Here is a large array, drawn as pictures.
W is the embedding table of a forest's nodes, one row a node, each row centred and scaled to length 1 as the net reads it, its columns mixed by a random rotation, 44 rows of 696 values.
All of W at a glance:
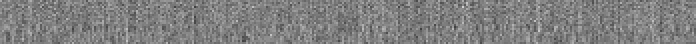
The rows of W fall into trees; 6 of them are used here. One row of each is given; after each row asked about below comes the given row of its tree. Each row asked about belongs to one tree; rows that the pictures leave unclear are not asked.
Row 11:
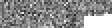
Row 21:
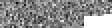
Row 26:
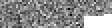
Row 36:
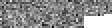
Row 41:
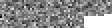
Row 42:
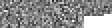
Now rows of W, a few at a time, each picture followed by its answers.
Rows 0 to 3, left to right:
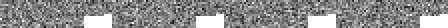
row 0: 36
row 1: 42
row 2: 26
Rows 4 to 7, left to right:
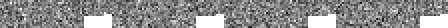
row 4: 42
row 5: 41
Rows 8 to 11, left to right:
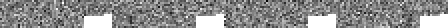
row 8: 42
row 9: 26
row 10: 36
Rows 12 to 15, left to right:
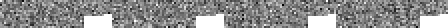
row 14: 21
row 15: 26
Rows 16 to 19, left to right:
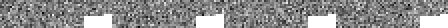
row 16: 36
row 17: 21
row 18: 42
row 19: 26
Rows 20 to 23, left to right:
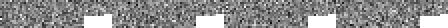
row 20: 36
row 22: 21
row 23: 36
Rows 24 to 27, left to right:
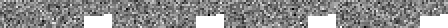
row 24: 26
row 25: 11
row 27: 26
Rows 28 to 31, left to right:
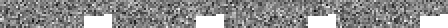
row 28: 26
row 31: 26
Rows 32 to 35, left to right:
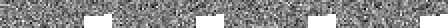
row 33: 41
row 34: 11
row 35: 41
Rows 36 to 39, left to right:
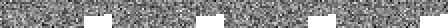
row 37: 41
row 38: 36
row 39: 41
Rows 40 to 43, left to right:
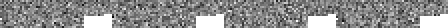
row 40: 36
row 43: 36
